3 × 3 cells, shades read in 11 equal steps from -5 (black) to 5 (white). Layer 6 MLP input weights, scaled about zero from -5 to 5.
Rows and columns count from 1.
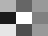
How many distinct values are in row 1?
3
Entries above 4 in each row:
0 1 0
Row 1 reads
2 -1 1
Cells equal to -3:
0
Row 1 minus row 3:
-2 1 0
